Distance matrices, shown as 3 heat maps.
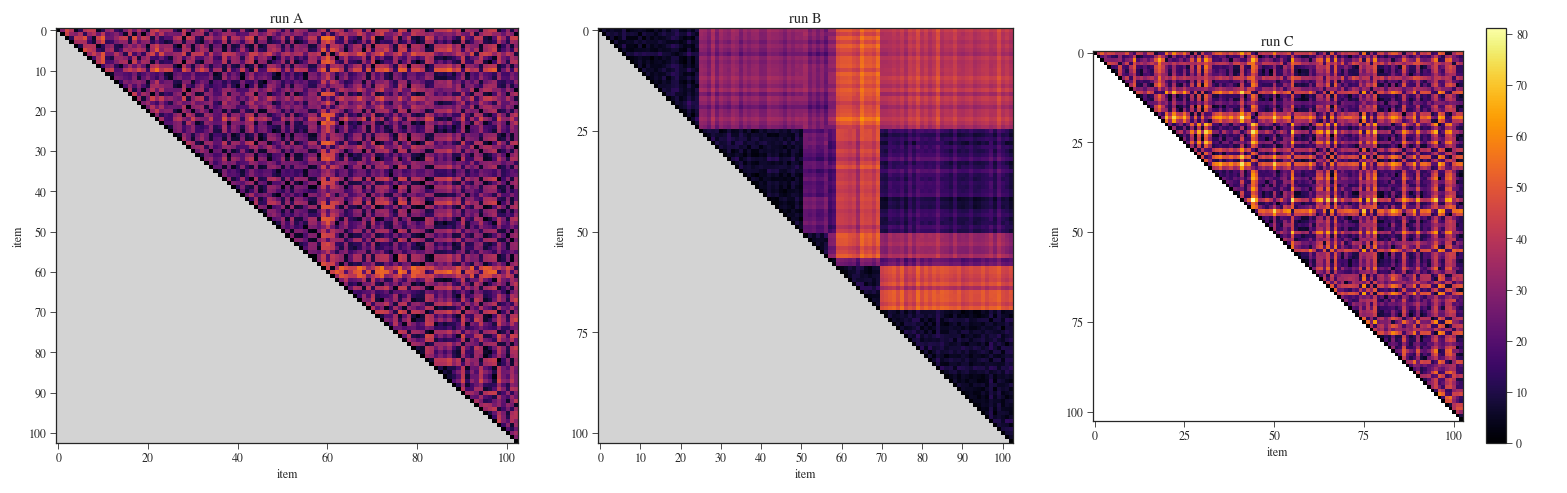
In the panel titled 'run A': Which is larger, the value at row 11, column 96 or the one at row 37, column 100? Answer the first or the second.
the second
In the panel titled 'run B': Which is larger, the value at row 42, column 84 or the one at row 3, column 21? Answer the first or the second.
the first
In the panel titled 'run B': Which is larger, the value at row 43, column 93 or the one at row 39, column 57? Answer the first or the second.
the second
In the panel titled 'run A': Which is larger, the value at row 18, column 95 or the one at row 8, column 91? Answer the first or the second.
the first
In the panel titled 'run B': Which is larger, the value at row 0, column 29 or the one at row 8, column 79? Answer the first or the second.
the second
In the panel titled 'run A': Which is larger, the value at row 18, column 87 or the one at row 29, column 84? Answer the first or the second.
the second
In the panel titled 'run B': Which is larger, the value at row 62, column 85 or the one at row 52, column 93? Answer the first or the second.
the first
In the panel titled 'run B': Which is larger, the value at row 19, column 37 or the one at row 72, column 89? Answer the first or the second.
the first
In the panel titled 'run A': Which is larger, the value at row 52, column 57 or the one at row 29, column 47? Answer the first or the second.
the second
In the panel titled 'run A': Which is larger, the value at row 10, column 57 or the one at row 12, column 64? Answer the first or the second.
the second
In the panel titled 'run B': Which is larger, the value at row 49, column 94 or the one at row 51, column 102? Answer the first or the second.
the second
